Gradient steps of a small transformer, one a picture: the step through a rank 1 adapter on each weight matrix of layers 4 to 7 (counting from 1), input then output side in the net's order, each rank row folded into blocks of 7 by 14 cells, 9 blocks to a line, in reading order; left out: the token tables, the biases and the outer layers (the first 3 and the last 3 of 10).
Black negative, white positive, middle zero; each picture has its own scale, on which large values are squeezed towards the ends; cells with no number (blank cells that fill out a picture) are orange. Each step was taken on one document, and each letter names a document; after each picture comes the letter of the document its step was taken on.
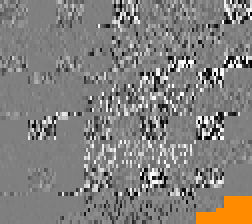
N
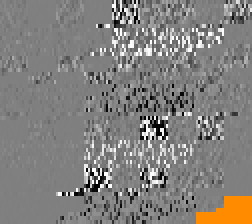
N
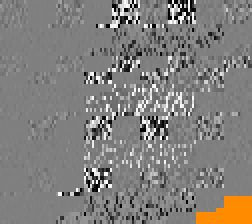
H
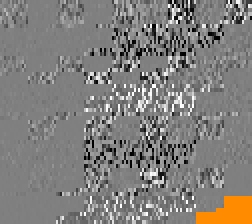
H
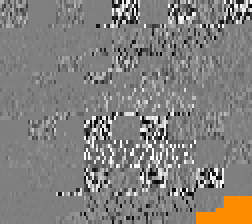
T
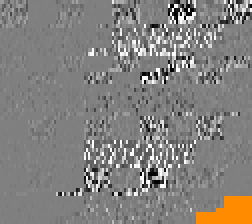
T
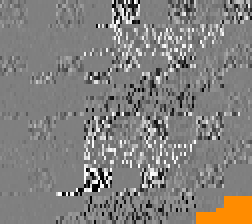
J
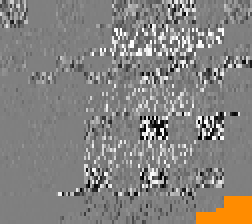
N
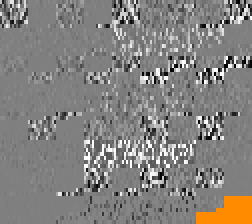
N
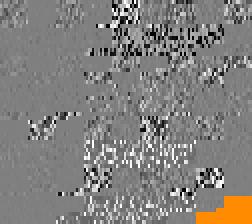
H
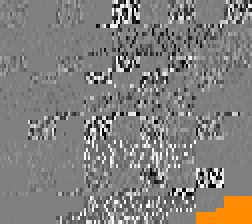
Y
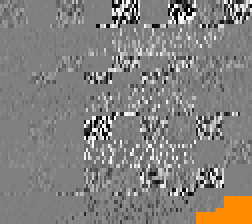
T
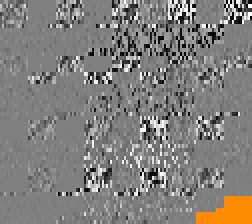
H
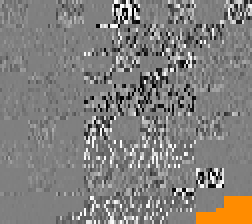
Y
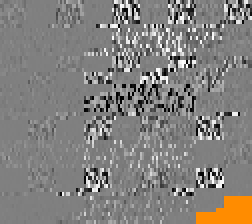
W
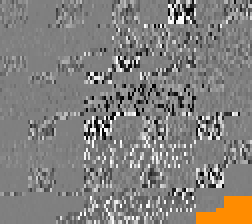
Y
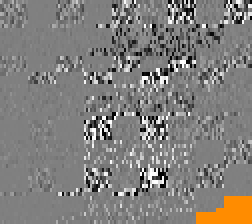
H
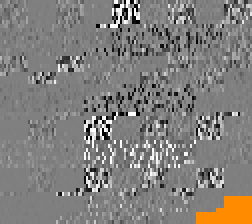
Y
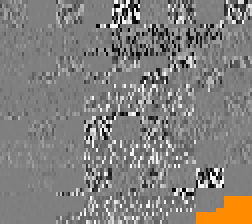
Y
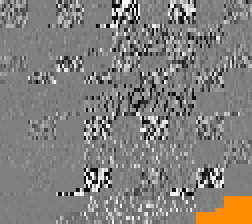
T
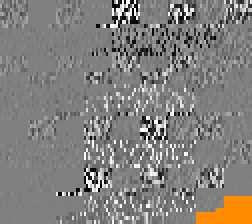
T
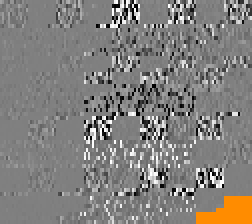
Y
